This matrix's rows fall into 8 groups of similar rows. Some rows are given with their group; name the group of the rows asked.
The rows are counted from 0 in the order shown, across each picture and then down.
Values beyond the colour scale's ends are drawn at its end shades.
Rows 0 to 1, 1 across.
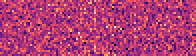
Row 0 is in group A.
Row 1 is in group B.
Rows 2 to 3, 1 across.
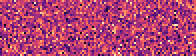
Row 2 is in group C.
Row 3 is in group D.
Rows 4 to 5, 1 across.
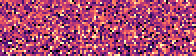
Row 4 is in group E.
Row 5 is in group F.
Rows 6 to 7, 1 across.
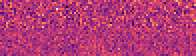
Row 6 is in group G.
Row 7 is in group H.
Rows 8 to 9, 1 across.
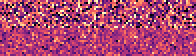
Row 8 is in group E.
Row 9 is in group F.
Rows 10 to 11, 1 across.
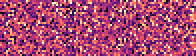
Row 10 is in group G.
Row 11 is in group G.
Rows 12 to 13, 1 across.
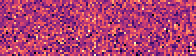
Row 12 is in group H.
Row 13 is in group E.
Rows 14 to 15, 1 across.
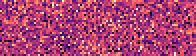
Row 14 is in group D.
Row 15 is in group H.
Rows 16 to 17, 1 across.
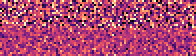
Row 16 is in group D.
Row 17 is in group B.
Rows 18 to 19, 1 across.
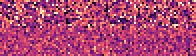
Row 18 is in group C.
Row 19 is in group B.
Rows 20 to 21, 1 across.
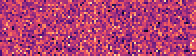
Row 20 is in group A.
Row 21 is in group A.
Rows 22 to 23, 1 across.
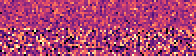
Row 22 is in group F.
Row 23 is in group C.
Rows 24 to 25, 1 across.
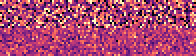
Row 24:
B
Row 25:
F
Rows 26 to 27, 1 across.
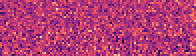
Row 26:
G
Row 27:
A
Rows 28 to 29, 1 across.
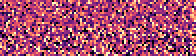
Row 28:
G
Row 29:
B
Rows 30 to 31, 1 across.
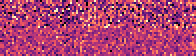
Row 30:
H
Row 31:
G
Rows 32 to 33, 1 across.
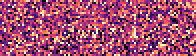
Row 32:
C
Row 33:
F
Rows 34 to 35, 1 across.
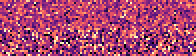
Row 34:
C
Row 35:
F
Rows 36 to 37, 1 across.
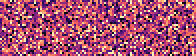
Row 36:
C
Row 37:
D
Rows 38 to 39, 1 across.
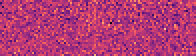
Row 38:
H
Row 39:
E
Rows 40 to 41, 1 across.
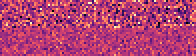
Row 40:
A
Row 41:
D
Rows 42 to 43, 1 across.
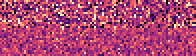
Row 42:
E
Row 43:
D
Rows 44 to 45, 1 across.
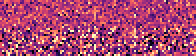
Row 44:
E
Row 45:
F
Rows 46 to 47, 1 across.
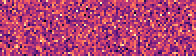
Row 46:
D
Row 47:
C
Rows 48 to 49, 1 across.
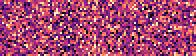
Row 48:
F
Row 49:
H
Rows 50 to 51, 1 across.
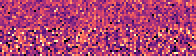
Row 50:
H
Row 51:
C
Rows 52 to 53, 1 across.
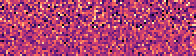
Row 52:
E
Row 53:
G
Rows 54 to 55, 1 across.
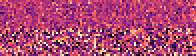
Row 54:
G
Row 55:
E
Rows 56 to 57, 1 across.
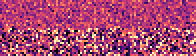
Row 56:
A
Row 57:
F
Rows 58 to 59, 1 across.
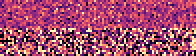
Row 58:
H
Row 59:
G
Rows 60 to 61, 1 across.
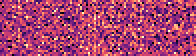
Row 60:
H
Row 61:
H
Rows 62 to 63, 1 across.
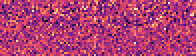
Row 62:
F
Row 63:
E
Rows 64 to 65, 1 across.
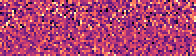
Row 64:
G
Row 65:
B
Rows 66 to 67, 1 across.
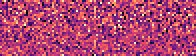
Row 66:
D
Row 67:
E
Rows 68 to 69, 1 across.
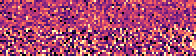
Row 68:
H
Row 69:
G
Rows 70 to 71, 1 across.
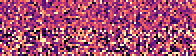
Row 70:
C
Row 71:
C
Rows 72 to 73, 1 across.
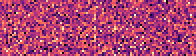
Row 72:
E
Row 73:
D
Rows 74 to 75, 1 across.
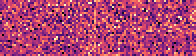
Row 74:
A
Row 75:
H
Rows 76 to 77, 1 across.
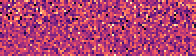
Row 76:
C
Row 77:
B
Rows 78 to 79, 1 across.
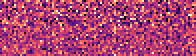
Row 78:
D
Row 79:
D
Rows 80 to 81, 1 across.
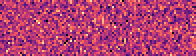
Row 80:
B
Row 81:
G
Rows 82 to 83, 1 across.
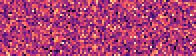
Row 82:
F
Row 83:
F
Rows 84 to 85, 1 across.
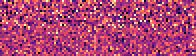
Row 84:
D
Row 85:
A
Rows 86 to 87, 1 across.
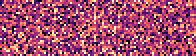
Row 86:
H
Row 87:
D
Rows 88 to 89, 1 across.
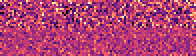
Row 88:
G
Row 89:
B
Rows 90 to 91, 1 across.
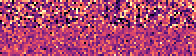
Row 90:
C
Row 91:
D
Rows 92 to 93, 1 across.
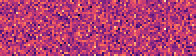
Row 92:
E
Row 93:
E
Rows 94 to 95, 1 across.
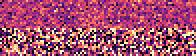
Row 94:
H
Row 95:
D
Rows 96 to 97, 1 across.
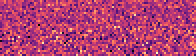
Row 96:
A
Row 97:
G
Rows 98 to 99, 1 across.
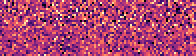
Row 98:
D
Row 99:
H
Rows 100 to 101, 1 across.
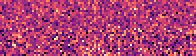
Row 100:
F
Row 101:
H
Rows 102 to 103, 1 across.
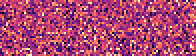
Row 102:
G
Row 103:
A
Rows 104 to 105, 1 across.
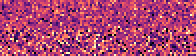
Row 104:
F
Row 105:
E
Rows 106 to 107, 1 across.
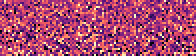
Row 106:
E
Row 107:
E
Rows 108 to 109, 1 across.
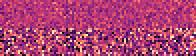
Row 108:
G
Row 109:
G
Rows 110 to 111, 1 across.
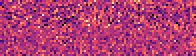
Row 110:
H
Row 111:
G
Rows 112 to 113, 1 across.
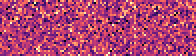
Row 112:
C
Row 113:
B
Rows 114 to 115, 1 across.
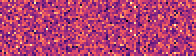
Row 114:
C
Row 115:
C
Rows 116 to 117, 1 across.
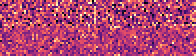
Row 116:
A
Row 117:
F
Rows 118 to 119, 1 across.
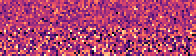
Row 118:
F
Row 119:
B
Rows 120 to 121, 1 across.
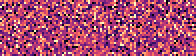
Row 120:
E
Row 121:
C
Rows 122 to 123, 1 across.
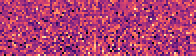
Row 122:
F
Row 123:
H
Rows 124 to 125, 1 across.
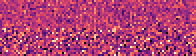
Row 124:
A
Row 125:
D
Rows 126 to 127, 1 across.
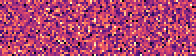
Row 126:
B
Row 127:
E
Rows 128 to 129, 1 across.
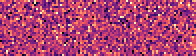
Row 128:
C
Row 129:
G
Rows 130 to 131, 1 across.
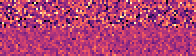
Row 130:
C
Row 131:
B
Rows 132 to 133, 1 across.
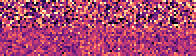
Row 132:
C
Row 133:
H
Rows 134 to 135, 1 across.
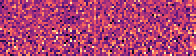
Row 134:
H
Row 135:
G
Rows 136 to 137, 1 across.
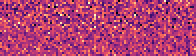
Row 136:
E
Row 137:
B
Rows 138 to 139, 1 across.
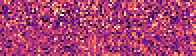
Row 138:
F
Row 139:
H
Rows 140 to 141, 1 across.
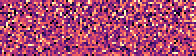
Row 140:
G
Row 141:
C
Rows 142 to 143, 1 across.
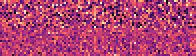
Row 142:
E
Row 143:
A
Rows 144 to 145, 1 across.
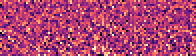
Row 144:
B
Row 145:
B
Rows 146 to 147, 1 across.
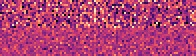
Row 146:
A
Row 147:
D
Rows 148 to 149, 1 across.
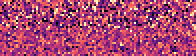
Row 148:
F
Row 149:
C
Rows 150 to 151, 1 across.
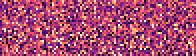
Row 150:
D
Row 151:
D
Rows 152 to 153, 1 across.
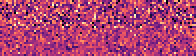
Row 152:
E
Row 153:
C
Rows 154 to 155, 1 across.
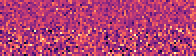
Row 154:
G
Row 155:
C
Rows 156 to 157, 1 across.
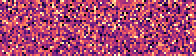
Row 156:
D
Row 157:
F
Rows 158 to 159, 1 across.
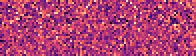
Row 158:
C
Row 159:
G
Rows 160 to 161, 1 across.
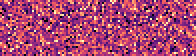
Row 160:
F
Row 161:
C
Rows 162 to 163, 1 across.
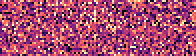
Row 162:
A
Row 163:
D
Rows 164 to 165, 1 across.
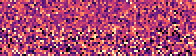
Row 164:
C
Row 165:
D
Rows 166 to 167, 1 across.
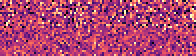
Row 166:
G
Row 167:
E
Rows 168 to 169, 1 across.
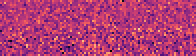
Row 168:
B
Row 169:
H
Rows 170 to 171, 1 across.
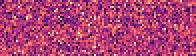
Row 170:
H
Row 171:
E
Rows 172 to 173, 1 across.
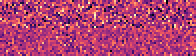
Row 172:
E
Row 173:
G
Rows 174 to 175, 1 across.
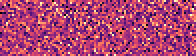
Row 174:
G
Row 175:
B
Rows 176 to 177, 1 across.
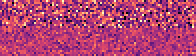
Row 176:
D
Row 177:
E
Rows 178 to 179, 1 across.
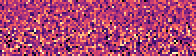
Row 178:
B
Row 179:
C
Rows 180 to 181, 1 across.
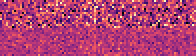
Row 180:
A
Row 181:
H
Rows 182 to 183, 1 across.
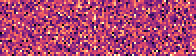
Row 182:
E
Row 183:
A
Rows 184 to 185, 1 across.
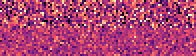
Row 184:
D
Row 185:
F
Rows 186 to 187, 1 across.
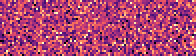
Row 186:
C
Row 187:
G
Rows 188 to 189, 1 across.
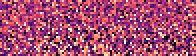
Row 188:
D
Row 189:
B
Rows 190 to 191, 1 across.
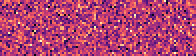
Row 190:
E
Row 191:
C
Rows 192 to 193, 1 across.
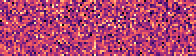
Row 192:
D
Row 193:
E
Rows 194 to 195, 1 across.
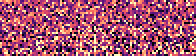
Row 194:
E
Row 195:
A
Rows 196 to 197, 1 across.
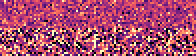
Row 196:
D
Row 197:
E
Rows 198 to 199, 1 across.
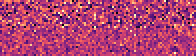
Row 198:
E
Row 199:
C
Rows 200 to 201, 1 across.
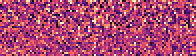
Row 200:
B
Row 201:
E
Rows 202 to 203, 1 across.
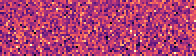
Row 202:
G
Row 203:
C
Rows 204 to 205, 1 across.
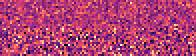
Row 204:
C
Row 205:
D
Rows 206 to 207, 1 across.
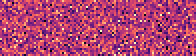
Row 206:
D
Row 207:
D
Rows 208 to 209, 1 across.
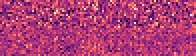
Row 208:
F
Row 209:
H
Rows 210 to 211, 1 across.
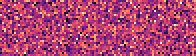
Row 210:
C
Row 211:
D
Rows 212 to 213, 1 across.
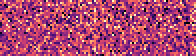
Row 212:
A
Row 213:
B
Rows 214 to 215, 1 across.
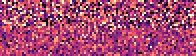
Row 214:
D
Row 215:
F
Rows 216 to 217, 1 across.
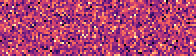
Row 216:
E
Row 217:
F
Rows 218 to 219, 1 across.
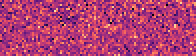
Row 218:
H
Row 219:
F
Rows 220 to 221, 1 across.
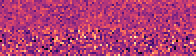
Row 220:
H
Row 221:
F
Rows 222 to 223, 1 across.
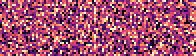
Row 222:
A
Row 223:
F
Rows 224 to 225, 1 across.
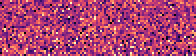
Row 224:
H
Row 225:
D
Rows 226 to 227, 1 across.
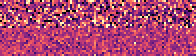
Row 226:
B
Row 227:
E
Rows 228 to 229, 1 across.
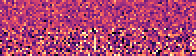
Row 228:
D
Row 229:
A
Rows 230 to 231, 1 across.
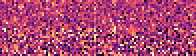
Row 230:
D
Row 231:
D
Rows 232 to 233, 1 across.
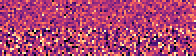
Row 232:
G
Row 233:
C
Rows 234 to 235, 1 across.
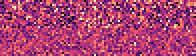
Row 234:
H
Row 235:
E
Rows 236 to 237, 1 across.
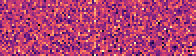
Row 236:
A
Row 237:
E
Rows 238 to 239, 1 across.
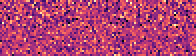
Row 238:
C
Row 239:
A
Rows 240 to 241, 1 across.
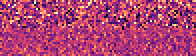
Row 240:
C
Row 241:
B
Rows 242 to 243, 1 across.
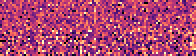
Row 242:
A
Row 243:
G
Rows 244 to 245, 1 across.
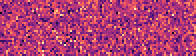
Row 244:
F
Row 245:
G
